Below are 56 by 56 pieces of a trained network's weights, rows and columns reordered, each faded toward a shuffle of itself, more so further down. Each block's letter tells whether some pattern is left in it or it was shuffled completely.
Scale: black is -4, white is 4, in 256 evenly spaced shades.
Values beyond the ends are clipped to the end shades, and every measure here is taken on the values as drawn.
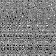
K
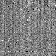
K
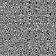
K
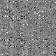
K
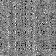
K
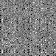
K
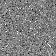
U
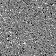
U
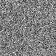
U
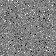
U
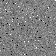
U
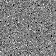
U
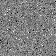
U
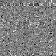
K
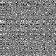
K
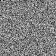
U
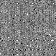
K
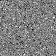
U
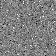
U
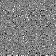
K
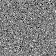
U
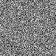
K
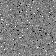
U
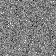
U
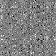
K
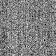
K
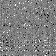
K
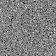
U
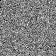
U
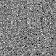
K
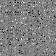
K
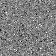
U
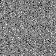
K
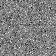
U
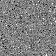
U
